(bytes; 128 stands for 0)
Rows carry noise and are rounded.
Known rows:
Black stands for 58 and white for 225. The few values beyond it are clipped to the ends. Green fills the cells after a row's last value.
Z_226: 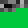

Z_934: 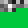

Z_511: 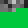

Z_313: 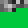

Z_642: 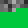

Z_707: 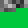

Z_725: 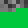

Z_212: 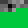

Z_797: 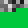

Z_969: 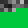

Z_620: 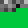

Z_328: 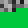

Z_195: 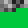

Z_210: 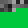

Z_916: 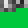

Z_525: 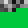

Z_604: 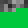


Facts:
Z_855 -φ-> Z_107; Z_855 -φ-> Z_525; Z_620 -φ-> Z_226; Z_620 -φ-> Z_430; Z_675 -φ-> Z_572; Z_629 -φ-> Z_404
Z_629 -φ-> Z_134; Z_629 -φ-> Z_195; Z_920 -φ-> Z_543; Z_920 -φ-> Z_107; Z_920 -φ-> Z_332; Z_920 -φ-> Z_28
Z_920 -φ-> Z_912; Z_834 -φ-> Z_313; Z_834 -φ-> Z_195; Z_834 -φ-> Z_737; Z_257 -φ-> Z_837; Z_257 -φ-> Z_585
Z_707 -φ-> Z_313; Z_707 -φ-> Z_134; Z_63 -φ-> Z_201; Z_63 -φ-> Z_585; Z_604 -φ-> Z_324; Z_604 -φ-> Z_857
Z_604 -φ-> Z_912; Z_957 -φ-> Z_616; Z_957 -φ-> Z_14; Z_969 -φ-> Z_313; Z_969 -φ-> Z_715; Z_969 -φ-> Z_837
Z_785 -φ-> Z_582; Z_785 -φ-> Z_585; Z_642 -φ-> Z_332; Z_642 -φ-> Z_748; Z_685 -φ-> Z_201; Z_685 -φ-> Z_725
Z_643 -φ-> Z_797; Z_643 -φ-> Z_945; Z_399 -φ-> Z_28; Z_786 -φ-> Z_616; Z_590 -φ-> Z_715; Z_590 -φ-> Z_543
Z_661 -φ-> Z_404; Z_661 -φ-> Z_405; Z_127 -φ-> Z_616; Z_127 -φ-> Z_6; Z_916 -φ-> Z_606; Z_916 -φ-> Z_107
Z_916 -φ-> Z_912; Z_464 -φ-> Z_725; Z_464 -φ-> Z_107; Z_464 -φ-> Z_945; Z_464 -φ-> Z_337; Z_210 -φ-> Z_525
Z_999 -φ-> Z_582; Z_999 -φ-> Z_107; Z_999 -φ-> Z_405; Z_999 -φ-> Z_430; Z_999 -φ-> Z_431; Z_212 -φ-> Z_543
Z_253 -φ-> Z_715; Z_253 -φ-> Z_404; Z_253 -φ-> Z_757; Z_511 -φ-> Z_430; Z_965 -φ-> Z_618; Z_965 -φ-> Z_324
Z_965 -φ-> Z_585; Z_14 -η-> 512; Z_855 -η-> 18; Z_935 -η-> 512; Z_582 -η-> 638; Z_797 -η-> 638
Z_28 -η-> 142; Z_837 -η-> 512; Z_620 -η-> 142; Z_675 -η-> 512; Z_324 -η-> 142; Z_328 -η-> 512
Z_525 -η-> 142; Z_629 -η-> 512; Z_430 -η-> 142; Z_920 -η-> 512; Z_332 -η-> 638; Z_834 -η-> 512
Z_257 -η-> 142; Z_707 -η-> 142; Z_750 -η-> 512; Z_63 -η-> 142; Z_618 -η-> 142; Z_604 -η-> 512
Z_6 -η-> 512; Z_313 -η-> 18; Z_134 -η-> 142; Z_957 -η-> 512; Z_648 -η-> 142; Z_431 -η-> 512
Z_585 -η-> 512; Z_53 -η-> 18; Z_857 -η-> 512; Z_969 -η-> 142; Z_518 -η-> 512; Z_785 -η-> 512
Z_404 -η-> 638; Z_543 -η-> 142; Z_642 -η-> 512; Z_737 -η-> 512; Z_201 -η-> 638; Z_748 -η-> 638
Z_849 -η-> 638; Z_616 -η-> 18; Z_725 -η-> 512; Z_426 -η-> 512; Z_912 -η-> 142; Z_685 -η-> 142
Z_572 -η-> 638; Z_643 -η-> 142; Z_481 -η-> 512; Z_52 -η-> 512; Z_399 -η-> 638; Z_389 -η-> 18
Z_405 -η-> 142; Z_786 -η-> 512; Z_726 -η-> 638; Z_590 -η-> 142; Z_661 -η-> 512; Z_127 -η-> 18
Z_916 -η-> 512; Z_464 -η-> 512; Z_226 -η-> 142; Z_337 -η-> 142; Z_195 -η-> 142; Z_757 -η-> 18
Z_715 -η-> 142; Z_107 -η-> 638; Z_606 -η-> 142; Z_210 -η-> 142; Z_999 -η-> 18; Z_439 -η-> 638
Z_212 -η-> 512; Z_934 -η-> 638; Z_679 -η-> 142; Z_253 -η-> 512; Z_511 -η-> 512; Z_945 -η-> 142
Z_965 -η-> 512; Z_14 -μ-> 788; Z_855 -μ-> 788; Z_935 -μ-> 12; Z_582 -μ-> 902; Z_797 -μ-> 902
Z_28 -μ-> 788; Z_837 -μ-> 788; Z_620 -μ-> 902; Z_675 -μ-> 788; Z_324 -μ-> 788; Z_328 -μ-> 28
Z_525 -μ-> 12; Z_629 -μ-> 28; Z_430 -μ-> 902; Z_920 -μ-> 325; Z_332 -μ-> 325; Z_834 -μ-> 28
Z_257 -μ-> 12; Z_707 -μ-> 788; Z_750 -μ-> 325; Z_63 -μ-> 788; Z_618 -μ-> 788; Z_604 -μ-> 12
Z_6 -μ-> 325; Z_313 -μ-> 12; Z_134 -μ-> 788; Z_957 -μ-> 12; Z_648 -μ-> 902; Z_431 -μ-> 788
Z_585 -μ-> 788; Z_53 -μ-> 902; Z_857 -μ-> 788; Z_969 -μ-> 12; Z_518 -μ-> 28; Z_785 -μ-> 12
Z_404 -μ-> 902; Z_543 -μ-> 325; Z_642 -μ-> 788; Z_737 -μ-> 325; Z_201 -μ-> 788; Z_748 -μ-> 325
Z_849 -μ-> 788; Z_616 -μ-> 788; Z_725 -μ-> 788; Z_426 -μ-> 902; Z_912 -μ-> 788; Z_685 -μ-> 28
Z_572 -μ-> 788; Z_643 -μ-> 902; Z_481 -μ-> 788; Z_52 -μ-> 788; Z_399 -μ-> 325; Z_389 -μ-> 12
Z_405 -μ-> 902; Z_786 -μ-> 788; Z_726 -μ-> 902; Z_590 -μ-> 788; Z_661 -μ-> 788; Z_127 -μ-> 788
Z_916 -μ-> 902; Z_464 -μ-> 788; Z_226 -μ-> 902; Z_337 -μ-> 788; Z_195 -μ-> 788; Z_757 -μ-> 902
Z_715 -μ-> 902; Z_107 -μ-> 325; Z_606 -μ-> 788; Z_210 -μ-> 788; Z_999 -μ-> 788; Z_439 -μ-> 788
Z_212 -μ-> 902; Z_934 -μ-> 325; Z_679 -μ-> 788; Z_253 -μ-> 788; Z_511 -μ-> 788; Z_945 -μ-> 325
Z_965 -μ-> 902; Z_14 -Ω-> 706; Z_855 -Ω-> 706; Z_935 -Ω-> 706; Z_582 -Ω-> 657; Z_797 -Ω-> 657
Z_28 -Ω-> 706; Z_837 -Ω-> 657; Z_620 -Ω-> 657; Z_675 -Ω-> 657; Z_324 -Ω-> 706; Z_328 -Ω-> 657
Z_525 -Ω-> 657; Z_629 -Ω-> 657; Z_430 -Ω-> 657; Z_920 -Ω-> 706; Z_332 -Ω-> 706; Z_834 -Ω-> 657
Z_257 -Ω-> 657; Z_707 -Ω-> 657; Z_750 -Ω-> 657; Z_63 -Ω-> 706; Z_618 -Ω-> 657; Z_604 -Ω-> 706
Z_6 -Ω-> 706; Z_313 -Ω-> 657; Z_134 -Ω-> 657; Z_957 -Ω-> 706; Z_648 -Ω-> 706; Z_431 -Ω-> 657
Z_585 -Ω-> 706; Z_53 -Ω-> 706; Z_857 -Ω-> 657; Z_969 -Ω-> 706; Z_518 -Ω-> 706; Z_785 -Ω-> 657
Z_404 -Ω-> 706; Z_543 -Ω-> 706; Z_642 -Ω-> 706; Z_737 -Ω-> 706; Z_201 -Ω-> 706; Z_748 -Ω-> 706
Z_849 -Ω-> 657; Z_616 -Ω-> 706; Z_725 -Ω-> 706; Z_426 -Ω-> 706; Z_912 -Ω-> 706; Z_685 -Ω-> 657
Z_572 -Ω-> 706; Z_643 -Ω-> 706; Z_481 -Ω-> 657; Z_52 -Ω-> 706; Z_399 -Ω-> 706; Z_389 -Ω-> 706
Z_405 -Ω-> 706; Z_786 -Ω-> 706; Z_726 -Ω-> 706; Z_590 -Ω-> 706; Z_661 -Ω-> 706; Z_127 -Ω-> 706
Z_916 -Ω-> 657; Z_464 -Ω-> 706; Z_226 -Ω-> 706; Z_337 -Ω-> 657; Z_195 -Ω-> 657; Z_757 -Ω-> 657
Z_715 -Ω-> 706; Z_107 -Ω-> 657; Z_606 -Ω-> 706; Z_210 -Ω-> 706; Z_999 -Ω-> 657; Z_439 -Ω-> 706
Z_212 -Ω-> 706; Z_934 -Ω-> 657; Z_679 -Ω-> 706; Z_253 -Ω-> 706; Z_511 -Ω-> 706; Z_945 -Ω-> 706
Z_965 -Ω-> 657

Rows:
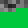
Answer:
Z_426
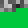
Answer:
Z_965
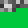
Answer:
Z_785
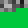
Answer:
Z_834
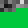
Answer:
Z_543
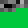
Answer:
Z_405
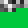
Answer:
Z_107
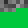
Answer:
Z_737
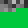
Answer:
Z_585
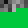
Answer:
Z_957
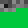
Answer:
Z_726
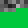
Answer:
Z_518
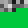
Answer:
Z_750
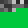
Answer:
Z_63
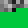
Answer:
Z_757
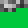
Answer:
Z_999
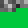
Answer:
Z_257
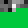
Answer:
Z_127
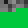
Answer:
Z_14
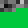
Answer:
Z_945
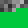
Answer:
Z_920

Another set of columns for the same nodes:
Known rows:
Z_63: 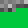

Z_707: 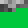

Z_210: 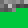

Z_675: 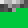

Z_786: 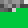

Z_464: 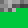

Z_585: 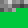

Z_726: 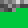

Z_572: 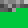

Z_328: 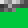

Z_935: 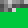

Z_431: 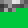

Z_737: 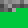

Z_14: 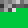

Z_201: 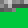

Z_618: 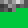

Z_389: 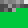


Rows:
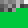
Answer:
Z_53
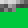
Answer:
Z_916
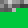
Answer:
Z_604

